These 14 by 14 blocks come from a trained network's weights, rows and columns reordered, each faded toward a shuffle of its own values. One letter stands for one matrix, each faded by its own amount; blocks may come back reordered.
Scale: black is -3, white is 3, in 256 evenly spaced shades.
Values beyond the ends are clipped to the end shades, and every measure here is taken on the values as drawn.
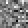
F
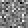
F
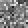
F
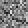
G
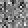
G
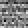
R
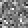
F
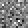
F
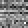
R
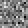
G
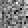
G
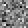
G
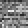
R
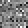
F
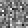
G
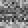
R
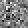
F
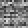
R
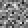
G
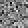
G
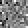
F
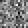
G
